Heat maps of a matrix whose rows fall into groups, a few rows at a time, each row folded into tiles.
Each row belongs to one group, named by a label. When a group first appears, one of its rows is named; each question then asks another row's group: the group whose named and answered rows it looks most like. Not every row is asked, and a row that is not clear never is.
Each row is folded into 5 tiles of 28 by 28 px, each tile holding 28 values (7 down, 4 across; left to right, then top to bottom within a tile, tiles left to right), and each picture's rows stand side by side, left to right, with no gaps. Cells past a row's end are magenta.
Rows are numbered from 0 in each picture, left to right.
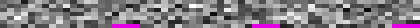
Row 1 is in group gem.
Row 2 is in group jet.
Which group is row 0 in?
jet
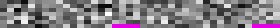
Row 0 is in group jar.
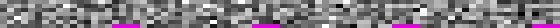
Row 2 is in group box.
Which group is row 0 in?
jar
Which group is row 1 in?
jar
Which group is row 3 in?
box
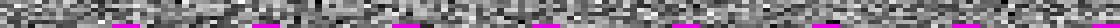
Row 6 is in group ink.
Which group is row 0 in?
box
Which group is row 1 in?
jar
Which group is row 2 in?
jar
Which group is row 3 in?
gem
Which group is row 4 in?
ink
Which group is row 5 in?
jet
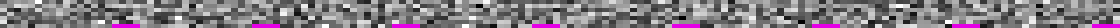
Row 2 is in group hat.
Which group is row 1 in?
ink
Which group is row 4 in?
jar
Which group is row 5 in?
gem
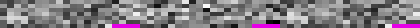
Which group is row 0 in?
jet
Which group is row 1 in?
jet
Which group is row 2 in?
jet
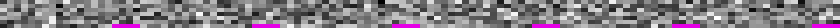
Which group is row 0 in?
gem
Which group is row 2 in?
ink
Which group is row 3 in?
ink
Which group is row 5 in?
jet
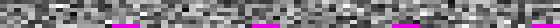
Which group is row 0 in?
hat
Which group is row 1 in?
box
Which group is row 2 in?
jar
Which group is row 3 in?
box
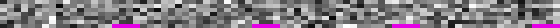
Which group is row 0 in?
gem
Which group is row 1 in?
gem
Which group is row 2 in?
hat
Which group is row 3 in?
box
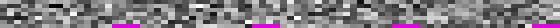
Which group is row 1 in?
hat
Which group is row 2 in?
ink
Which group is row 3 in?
jet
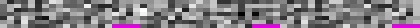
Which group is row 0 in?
jar
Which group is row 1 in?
box
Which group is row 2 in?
jar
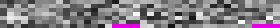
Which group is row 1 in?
box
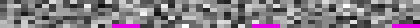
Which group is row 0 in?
ink
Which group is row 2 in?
jar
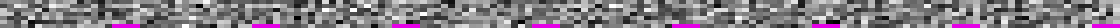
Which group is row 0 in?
box
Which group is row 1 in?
box
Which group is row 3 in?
box
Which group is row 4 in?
gem
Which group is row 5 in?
jet
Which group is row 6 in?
jar
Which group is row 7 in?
jar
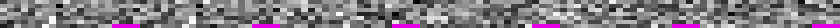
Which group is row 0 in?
gem
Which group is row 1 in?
gem
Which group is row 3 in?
jet
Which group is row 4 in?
ink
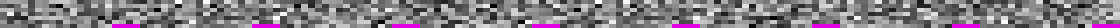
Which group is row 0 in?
box
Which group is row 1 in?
gem
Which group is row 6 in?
ink
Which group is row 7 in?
jet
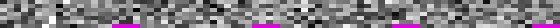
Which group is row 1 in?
jet
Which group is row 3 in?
hat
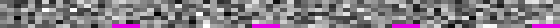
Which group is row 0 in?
jet
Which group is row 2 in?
ink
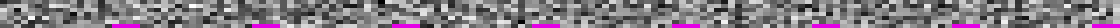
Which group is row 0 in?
hat
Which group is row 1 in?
gem
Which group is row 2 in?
ink
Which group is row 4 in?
ink
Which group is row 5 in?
jar
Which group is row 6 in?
ink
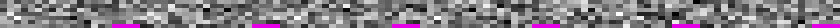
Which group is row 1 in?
jet
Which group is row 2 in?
jet
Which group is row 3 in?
jar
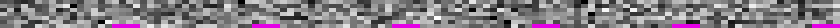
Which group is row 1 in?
ink
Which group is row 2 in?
box
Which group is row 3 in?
ink
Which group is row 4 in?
jet
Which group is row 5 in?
box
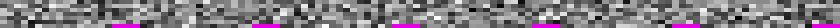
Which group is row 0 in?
box
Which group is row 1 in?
gem
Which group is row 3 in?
jet
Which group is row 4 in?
hat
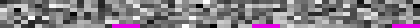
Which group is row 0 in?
hat
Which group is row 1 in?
box
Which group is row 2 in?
ink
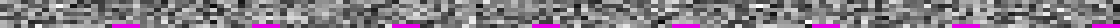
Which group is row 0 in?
box
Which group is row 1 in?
jet
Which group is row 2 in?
jet
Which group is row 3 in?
gem
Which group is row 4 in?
hat
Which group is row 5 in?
hat
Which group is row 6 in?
jar
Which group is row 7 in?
ink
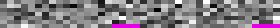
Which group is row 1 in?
gem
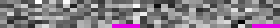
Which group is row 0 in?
box
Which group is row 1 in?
hat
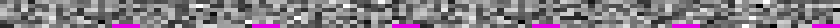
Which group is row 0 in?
gem
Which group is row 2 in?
jar
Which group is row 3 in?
gem
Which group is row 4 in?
box
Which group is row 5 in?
box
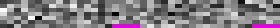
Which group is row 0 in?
hat
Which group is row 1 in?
ink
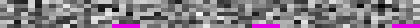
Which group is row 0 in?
jar
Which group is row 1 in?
box
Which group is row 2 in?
jar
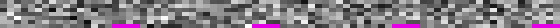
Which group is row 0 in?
ink
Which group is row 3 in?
jet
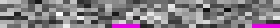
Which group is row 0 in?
box
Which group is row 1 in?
jet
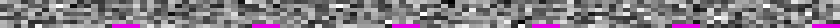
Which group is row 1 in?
ink
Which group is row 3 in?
box
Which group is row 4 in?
ink
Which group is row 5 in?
jar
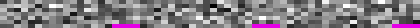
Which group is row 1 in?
jet
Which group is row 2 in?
jar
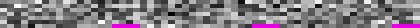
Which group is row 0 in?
box
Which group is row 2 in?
gem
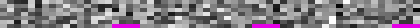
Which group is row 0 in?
jar
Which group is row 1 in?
ink
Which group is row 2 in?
gem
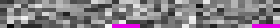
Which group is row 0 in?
jar
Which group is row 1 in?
gem
